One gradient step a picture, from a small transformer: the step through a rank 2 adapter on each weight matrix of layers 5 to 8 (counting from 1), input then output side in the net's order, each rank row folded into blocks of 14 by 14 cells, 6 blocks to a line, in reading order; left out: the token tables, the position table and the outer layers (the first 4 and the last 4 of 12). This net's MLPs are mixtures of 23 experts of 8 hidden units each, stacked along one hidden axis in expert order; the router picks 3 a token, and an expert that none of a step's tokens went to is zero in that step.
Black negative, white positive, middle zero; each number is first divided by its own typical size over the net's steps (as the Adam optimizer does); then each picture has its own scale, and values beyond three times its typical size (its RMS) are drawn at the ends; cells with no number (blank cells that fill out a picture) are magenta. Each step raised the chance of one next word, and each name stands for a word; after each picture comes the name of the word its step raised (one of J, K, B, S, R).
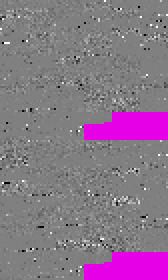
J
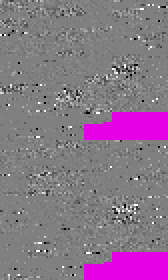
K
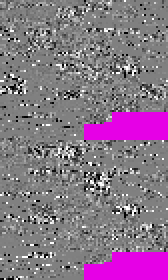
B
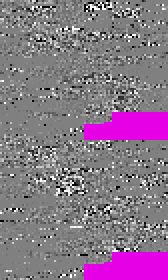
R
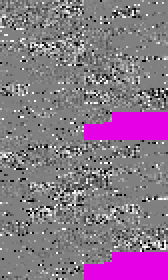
R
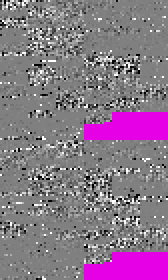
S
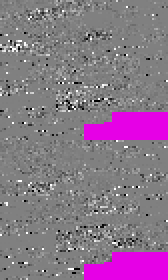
J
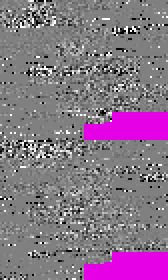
R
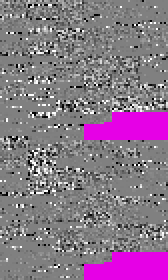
B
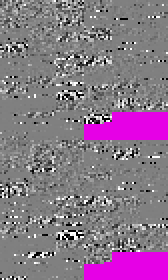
S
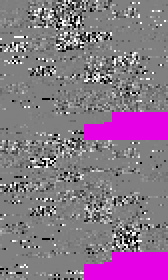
K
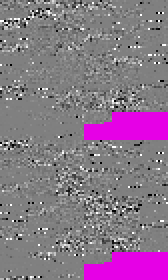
J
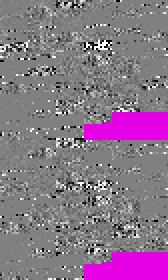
S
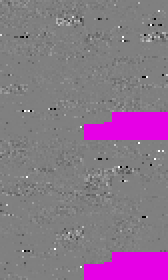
J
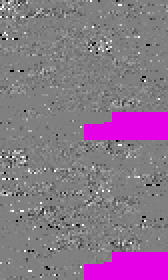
J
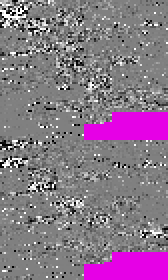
B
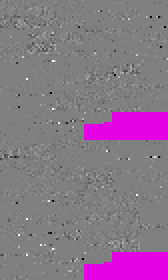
K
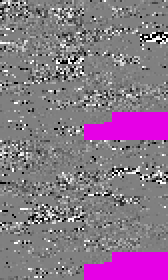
B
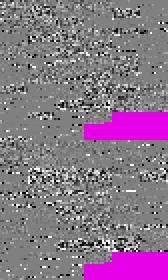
R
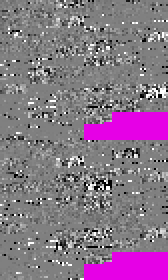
S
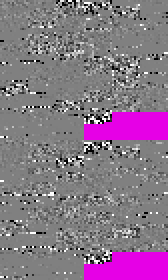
S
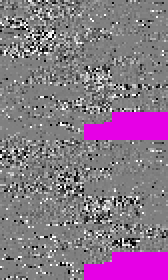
K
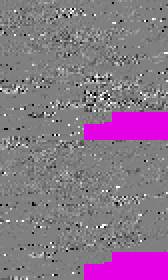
K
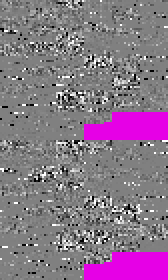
S
